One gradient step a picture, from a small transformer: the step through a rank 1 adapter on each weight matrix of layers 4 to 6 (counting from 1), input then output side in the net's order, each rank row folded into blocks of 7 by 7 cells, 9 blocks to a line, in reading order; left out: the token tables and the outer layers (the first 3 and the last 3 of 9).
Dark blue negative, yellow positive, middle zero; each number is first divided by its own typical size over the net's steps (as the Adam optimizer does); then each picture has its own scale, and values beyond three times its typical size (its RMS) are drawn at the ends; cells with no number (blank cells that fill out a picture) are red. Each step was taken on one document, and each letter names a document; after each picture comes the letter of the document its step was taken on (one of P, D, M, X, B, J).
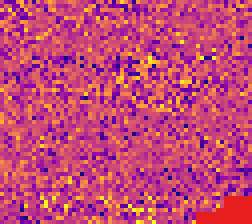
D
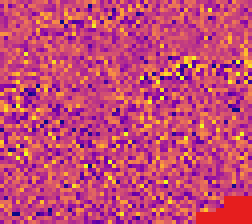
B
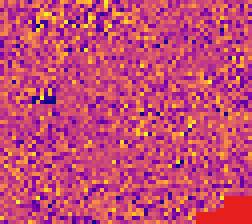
B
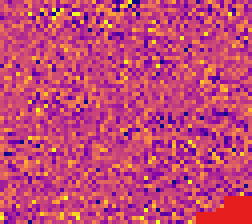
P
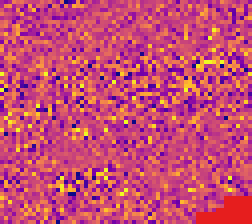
D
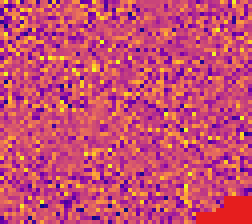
D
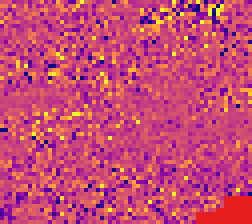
P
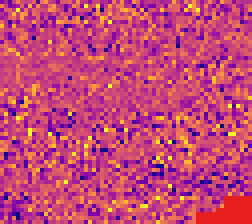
B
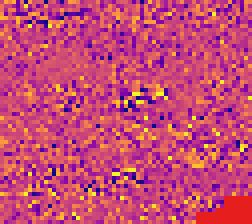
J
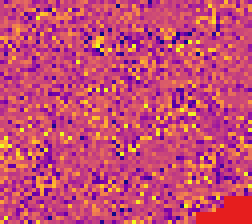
D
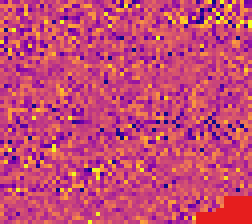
P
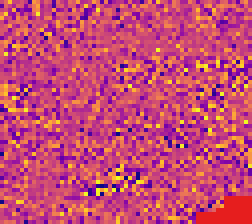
B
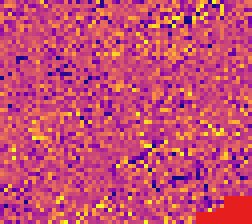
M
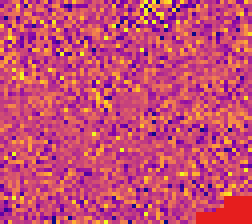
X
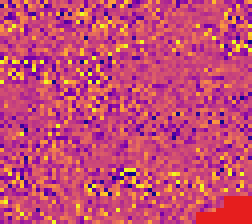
X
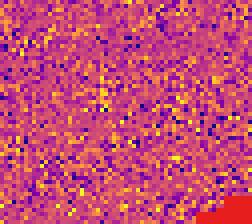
D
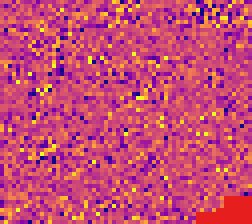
P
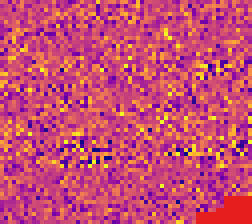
D
